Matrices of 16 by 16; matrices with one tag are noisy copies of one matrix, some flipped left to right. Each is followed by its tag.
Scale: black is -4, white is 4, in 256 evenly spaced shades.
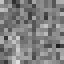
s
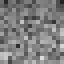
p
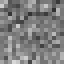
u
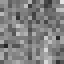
s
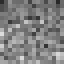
p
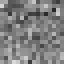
u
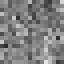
s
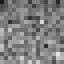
p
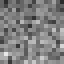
p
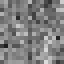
s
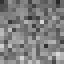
p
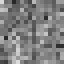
s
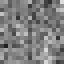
s
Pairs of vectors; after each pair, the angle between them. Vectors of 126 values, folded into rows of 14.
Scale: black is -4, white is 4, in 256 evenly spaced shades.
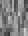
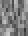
nearly opposite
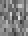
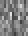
nearly parallel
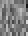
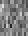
partly aligned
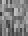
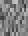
orthogonal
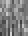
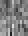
nearly opposite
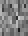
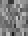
orthogonal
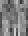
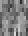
nearly parallel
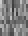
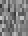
orthogonal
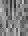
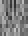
nearly parallel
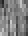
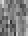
nearly opposite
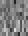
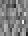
partly aligned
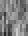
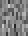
orthogonal
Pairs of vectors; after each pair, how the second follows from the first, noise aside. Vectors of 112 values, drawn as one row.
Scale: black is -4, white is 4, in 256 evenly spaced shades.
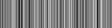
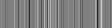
partly zeroed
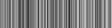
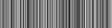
sign-scrambled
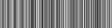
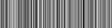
sign-scrambled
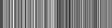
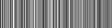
sign-scrambled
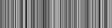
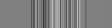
partly zeroed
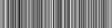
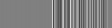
partly zeroed
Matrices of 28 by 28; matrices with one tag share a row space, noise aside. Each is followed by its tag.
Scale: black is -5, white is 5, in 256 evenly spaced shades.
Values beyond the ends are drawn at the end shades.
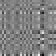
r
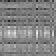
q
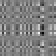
r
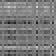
q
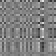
r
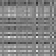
q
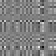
r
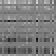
q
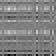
q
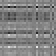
q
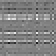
q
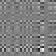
r
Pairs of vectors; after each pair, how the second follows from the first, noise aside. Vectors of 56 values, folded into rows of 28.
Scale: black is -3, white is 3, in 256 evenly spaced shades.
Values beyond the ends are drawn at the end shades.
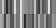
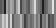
shuffled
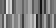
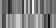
shuffled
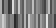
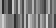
copied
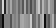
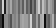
copied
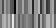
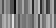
copied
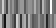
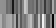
shuffled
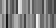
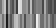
copied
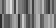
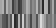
shuffled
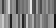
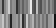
copied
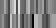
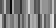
shuffled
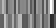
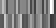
copied
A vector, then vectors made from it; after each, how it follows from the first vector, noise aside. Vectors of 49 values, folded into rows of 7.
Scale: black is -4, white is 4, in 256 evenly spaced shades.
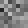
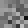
reversed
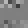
partly zeroed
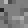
partly zeroed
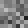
reversed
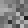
reversed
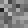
copied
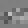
partly zeroed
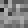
sign-scrambled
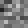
sign-scrambled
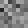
copied
